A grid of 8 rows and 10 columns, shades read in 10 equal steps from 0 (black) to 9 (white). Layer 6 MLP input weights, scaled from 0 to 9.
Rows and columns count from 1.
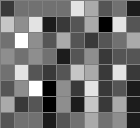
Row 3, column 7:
2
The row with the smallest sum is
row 7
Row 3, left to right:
4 9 5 3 6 3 2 3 4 6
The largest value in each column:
7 9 9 4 6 8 8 4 8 6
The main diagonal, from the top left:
2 5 5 4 3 2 7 4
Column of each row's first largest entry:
6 3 2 1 2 3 7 7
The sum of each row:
40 43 45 35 45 38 33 35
